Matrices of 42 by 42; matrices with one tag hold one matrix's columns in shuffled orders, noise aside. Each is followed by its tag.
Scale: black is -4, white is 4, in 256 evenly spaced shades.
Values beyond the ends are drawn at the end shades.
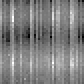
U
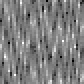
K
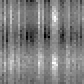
U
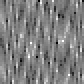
K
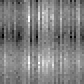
U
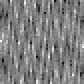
K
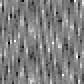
K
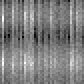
U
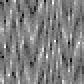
K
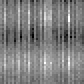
U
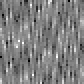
K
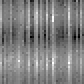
U
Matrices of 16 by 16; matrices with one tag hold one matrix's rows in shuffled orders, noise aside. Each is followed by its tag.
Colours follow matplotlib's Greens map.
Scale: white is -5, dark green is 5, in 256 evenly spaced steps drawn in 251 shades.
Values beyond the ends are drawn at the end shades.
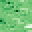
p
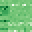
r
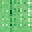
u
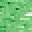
p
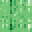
u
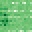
r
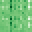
u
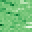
p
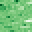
p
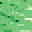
p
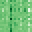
u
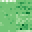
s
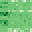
r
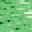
p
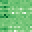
r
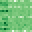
r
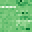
s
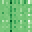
u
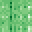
u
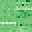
s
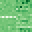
s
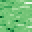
p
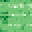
r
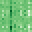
u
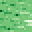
p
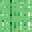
u
